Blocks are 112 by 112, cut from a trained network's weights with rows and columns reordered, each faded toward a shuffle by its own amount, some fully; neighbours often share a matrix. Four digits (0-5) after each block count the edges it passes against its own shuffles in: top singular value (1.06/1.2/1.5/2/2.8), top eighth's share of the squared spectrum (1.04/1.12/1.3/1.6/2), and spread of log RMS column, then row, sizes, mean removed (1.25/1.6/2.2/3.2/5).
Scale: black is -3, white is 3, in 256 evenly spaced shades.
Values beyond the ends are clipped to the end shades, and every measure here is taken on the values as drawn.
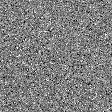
0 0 0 0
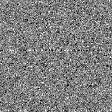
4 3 1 2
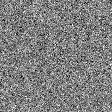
0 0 0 0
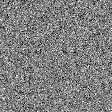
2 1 0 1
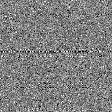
4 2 1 2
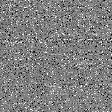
3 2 0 2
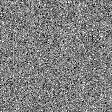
2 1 0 0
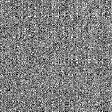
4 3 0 3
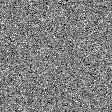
0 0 0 0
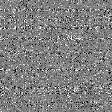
4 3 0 3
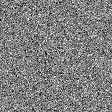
1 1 0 0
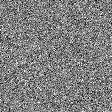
0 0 0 0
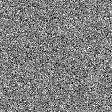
2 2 0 1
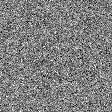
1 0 0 0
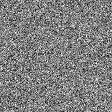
1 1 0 0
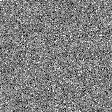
1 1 0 0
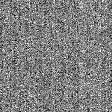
3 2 0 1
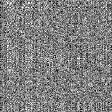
4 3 1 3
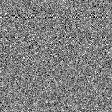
4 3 1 2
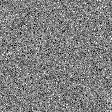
1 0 0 0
